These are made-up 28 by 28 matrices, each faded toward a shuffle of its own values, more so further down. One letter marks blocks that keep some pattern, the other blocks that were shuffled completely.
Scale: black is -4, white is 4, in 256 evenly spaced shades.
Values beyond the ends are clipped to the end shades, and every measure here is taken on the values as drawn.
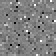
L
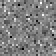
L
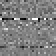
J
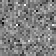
L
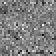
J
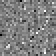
L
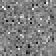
L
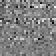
J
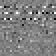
J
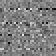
J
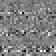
J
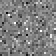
L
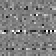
J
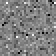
L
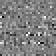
J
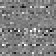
J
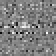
J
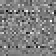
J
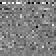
J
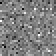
L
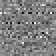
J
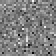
L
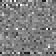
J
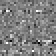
J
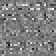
J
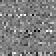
J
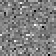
L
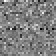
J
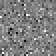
L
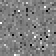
L
